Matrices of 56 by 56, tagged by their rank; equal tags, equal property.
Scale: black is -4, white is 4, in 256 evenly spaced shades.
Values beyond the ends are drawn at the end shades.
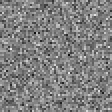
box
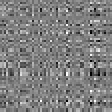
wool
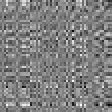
wool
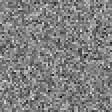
box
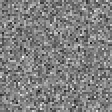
box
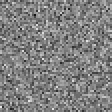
box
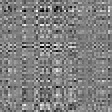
wool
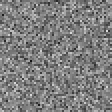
box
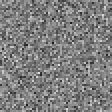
box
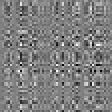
wool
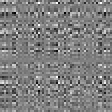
wool
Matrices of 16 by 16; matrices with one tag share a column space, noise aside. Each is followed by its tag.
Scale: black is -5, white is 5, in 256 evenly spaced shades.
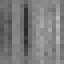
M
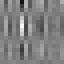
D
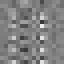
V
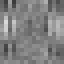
D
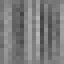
M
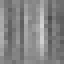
M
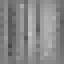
M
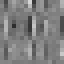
D
